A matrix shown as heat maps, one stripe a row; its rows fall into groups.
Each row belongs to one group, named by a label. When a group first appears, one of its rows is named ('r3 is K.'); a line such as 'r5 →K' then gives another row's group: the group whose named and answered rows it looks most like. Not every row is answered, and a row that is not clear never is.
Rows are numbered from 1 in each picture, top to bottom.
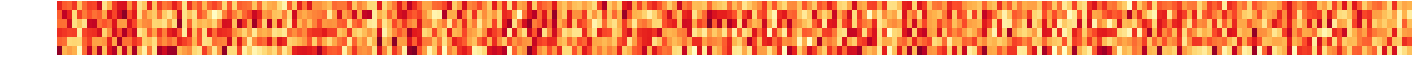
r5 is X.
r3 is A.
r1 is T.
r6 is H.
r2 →A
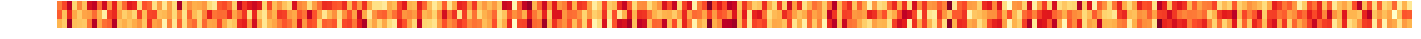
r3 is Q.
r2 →Q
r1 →A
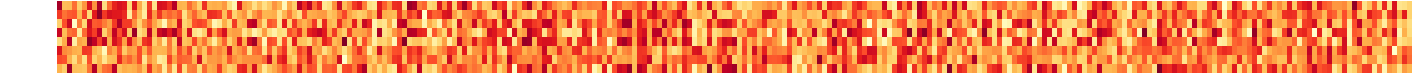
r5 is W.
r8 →Q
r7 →X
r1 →H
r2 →T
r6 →X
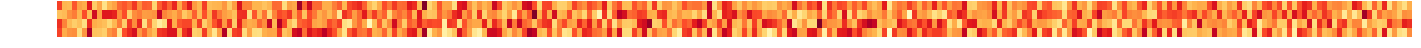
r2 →Q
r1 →H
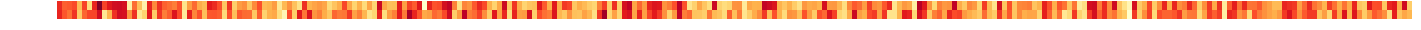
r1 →T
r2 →T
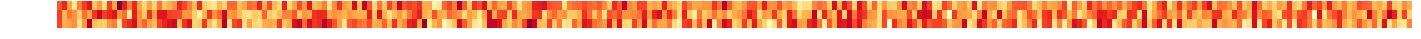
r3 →H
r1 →X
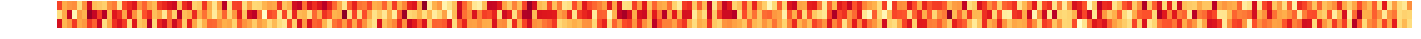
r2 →W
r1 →H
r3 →T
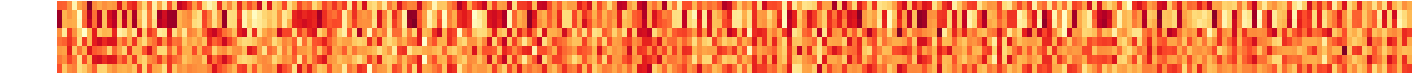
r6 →W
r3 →H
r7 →T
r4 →Q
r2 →H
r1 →X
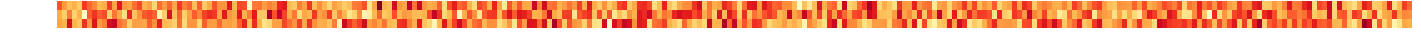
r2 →W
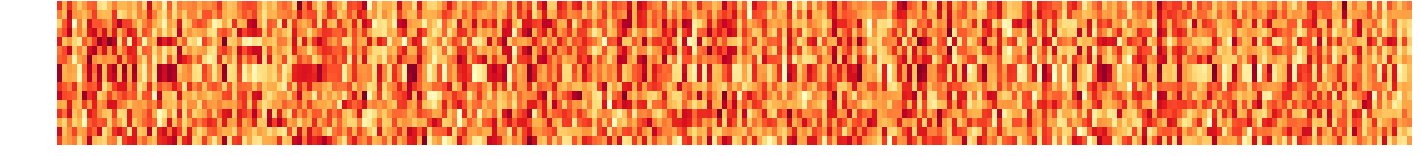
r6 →A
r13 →A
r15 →T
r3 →W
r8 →H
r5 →H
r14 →W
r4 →A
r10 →T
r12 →Q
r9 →H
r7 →X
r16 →H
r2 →Q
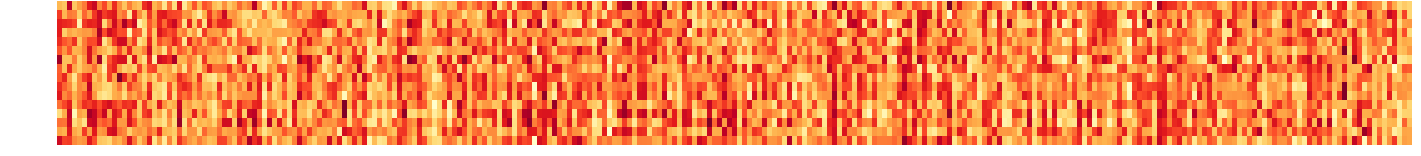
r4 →H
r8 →Q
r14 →A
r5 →T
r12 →A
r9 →X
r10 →X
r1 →W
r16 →A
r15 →Q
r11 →X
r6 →W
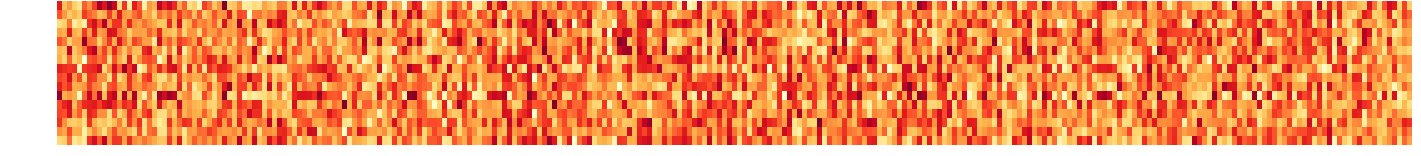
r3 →W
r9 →A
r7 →W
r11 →H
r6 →W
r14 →X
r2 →X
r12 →A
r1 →H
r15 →Q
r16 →W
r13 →A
